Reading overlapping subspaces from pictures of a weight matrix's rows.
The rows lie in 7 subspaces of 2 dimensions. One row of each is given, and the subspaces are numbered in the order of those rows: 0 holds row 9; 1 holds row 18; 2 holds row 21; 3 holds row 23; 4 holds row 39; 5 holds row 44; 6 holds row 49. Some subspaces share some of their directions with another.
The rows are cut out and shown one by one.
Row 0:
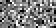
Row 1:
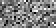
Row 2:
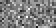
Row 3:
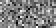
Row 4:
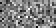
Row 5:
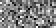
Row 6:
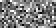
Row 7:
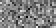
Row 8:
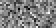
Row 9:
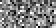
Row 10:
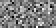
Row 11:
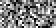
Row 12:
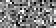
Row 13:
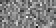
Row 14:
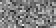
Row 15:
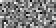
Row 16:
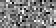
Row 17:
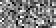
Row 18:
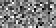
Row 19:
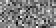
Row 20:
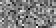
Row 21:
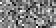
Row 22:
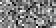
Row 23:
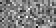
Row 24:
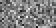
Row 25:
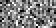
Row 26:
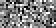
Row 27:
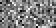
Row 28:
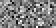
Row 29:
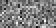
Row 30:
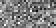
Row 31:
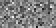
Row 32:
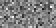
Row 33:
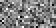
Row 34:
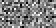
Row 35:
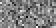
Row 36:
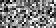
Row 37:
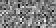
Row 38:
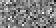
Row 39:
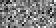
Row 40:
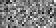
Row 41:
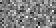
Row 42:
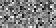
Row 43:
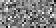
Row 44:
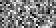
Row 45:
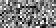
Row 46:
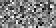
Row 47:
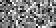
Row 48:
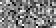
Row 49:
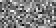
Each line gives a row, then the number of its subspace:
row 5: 3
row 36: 4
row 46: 1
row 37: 0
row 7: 3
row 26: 5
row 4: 3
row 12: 5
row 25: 6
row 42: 1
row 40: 4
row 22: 2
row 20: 3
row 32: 1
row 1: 3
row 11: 5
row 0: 5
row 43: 4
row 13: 6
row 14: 6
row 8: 5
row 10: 1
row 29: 0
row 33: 4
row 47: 2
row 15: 6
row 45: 0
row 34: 2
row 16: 5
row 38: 4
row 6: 6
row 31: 1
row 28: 1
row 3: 0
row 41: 0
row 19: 0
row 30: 3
